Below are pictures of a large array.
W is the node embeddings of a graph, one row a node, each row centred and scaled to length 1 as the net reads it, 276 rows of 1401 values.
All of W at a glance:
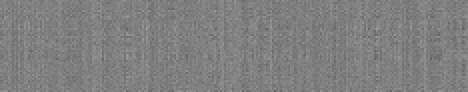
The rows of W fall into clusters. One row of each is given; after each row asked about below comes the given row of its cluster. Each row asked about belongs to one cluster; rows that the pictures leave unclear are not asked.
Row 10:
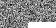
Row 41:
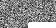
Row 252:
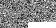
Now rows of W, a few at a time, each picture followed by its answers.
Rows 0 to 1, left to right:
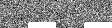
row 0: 252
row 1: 41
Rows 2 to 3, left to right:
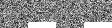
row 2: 252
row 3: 252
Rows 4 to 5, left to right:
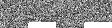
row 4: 10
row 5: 41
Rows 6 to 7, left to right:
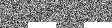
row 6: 252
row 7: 10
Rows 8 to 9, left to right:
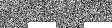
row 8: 41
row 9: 41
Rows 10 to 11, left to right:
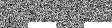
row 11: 10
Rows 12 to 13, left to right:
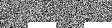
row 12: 41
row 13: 10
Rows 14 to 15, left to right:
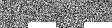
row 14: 10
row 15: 41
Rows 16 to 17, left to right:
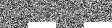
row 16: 252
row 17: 252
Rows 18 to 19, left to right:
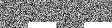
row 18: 10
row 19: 10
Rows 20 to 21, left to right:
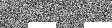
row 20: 41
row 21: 252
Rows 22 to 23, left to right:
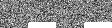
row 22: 41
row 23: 252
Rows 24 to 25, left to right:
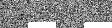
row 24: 252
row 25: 41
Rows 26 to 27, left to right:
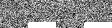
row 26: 252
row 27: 41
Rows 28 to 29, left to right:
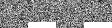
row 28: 252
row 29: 41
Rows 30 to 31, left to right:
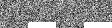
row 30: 10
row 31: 41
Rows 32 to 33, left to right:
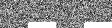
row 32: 252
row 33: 10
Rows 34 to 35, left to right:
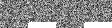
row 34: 10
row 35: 10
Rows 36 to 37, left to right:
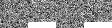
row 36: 252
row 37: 252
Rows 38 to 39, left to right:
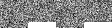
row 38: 10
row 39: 41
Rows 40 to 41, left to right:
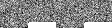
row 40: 41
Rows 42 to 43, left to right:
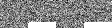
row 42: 10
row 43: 252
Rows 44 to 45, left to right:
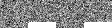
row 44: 10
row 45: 252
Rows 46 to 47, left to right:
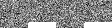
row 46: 41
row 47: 10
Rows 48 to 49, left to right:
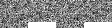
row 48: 252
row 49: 252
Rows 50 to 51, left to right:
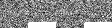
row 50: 252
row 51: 252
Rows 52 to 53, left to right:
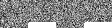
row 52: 41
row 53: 10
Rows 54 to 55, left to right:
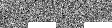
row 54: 41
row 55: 252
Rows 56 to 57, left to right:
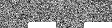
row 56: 252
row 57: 41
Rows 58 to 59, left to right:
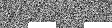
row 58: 10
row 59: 41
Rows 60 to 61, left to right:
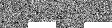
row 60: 252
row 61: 41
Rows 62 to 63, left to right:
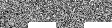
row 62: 41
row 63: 10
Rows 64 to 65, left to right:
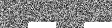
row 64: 10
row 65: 10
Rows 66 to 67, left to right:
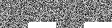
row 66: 10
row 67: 10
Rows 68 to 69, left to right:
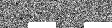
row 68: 252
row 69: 41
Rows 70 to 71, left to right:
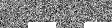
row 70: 41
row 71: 10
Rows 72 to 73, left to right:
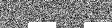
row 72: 10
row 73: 252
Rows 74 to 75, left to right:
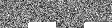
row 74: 10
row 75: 41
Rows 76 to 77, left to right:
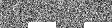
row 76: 10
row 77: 41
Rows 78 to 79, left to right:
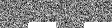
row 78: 10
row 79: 10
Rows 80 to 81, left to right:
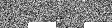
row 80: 10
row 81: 41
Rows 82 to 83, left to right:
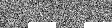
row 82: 41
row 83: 10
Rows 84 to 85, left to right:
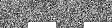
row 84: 41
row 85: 41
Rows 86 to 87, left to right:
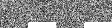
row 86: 41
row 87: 10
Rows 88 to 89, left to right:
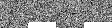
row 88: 10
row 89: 41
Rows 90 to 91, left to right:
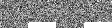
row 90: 10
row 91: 252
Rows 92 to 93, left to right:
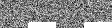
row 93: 252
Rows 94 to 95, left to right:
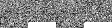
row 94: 41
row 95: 41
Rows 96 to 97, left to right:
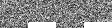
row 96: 41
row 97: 252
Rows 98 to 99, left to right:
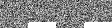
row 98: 10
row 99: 10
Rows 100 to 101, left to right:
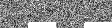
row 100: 252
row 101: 10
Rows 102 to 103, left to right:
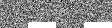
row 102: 10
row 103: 252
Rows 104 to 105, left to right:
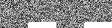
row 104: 252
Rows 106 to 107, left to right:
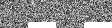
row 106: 252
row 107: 10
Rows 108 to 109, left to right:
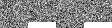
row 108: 10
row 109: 41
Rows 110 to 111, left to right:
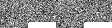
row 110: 41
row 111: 41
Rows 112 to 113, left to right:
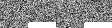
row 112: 10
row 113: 41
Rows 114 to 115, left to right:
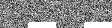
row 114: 252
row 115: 10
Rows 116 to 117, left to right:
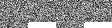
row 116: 10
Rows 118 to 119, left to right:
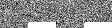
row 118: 252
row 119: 41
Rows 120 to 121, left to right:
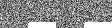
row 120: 10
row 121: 10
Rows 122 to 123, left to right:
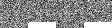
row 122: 10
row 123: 252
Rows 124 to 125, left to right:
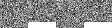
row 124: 10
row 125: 41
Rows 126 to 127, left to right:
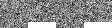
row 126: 41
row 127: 252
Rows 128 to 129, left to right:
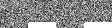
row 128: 41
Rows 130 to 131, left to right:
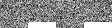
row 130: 10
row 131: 41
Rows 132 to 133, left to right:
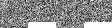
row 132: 41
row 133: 10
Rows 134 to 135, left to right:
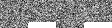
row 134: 10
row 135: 41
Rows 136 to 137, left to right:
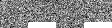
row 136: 41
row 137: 252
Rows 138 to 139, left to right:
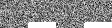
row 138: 252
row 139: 10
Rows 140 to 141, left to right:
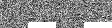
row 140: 10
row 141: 252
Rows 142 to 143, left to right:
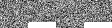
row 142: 10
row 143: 41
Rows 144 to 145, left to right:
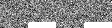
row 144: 252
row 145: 252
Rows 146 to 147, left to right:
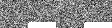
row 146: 10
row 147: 41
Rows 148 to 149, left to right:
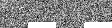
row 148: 41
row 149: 10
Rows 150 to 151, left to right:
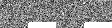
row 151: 10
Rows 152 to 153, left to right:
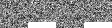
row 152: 252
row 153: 252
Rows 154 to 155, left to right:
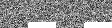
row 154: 252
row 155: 10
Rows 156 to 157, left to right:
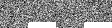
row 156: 10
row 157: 41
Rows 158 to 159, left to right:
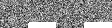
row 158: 41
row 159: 252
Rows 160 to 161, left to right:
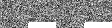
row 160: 10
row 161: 10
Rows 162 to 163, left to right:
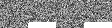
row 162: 10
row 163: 252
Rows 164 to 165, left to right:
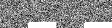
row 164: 252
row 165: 10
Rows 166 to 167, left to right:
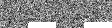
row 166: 10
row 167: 252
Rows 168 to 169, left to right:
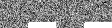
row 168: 10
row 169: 10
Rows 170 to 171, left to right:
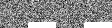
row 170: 252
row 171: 252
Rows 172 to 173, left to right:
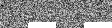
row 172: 10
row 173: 252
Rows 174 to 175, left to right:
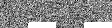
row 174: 10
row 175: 252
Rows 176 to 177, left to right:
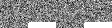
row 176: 10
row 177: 252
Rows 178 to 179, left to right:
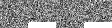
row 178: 10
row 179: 10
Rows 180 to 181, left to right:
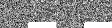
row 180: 252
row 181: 10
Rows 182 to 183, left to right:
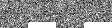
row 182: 41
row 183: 41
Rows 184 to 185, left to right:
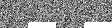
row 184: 10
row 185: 10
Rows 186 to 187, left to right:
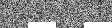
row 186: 252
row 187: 41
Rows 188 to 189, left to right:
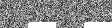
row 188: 10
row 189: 10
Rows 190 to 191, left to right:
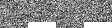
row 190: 252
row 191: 41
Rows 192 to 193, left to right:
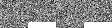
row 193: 41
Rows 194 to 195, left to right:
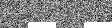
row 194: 252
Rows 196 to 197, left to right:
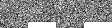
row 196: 41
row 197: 41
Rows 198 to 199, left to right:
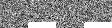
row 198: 252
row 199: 10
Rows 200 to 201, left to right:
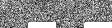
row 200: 41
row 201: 41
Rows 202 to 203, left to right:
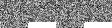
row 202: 10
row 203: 10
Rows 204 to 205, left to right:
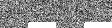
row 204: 41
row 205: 10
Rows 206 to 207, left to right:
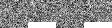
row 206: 252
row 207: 252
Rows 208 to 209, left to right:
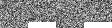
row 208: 10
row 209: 41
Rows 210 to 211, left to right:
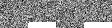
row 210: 10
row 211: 41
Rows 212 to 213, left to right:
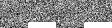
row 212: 41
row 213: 41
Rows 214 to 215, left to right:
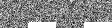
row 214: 10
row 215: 252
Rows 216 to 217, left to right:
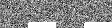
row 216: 252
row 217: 10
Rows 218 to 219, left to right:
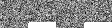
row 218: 10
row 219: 41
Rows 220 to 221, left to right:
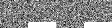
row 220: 252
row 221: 10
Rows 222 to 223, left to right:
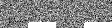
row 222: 10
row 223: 10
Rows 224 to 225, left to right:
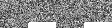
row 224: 41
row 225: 252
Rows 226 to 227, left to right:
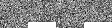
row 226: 41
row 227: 41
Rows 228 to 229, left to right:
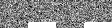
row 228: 252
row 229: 10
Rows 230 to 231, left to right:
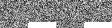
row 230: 10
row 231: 10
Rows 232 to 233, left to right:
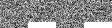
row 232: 252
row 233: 252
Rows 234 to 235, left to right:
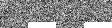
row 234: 41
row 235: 10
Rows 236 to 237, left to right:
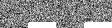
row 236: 41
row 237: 10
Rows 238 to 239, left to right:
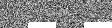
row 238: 10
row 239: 252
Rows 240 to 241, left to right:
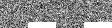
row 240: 10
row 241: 252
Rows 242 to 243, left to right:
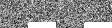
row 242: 252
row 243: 41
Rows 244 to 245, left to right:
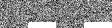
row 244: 10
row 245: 252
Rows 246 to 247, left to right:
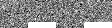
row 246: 41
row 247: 252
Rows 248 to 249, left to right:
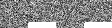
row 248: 252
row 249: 10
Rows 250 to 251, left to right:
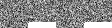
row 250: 10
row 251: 10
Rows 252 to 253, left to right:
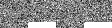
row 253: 41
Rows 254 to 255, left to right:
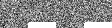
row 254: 41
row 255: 10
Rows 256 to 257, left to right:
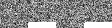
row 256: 252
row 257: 10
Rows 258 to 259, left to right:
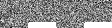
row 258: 41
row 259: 10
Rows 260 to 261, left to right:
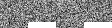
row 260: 10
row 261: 41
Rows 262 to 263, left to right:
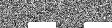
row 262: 252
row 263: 41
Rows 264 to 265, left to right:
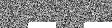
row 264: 10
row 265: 10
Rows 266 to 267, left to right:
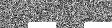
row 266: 252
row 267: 10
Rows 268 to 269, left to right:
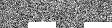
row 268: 252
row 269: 41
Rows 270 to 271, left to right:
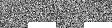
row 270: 41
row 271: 41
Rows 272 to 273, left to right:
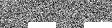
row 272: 41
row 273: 252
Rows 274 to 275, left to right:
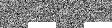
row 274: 41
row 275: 252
